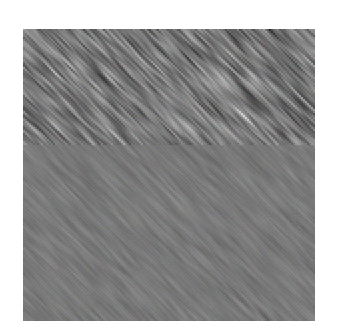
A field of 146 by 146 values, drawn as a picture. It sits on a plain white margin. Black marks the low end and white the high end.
Histogram: heavy tails on both sides. Grain: diagonal, down to the right. Mirror symmetry: none. Odd rows or columns: none. Seam: horizontal, 40% of the way down, the bottom part calmer. Slope: none. Average level on the scale: 50%.
